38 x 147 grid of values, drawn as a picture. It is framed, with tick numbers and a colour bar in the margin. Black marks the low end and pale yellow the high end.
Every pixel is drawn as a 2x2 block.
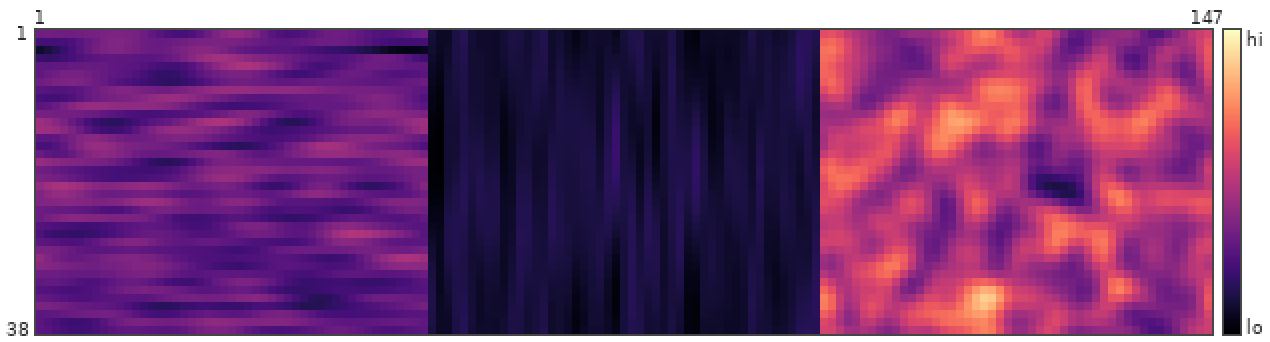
The table splits into one row of 3 panels. Panel 1,1: low, streaked across. Panel 1,2: very low, streaked downward, faint in contrast. Panel 1,3: middling, blotchy, strong in contrast.
